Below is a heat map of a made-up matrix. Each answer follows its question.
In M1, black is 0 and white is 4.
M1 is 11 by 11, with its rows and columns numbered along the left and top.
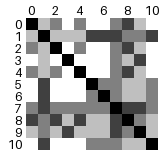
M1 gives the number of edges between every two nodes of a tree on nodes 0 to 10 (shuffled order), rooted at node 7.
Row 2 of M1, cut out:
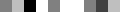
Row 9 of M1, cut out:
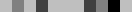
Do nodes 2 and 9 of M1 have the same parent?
no
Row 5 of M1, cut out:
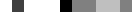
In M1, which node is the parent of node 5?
1
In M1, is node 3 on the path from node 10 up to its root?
no
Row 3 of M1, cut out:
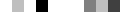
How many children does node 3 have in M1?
0
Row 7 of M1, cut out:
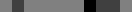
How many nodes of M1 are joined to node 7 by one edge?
3
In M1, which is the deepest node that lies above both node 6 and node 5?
1
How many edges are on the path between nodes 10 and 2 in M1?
4
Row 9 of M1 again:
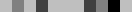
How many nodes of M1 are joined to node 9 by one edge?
2
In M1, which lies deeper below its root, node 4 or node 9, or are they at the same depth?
node 4
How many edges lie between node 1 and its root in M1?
1
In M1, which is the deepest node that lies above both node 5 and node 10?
1
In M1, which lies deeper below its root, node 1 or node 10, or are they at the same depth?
node 10
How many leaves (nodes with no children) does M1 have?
7
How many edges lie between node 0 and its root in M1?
2
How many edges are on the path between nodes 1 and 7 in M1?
1
